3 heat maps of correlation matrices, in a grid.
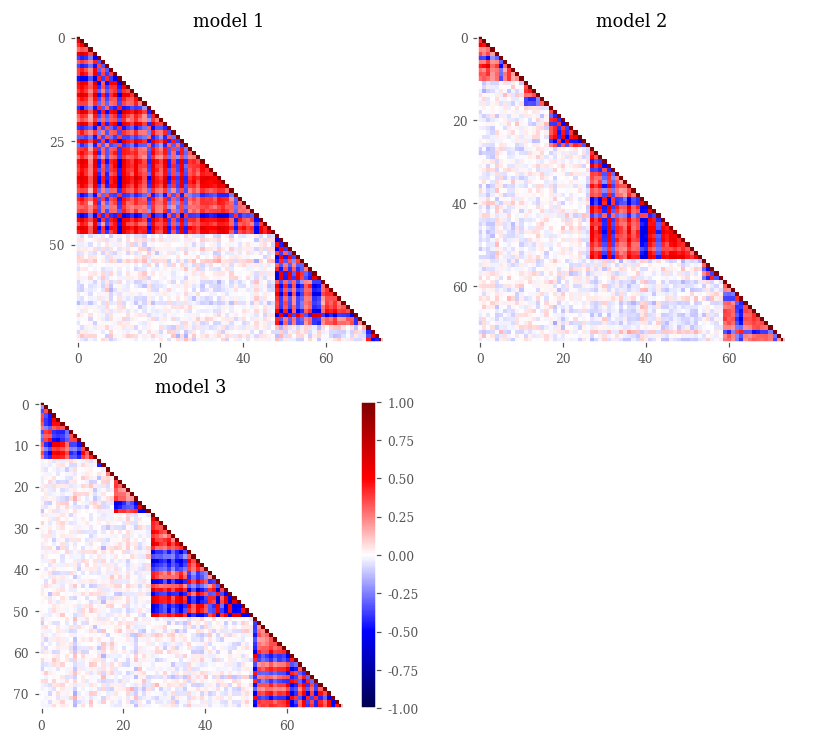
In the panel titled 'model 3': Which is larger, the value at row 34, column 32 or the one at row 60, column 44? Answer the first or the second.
the first
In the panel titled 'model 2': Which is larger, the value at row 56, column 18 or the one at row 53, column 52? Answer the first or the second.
the second
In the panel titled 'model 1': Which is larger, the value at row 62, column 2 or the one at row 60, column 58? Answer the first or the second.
the first
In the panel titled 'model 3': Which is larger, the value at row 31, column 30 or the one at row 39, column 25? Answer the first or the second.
the first
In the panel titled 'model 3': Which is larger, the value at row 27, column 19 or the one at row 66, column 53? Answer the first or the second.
the second
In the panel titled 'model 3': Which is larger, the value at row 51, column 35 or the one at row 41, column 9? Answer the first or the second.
the first
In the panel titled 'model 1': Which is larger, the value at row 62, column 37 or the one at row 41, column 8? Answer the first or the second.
the second
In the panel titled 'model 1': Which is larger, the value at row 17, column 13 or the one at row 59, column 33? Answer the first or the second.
the second
